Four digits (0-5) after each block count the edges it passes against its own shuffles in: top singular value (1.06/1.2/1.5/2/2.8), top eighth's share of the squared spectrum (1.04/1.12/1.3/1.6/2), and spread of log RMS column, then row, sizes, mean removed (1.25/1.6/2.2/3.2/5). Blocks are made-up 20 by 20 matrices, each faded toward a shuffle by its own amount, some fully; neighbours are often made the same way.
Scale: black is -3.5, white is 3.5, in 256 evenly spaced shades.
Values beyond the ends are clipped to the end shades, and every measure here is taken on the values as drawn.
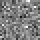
2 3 0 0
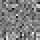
3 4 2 1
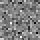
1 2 0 1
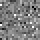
0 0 0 0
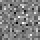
2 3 0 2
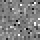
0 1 0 0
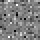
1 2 0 0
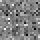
1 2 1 1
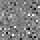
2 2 0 0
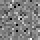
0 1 0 0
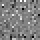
1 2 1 1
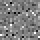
2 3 0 1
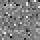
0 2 0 0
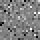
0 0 0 0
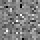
2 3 1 0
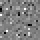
2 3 1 0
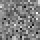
0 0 0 0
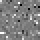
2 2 0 0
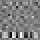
4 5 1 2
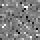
0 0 0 0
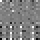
4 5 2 2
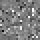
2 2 0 0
